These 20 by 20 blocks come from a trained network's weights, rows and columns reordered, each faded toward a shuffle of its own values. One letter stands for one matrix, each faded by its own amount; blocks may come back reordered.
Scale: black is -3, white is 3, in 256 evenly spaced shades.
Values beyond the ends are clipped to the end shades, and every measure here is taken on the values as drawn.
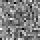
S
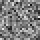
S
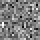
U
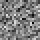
S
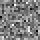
S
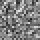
S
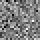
S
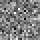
S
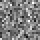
S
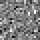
U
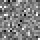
U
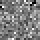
U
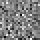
U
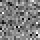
U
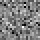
U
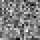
S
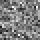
S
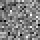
U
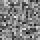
S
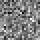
S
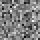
U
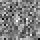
S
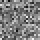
S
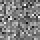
S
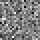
S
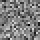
S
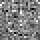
U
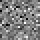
U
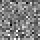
U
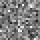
U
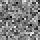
S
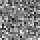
S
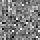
U
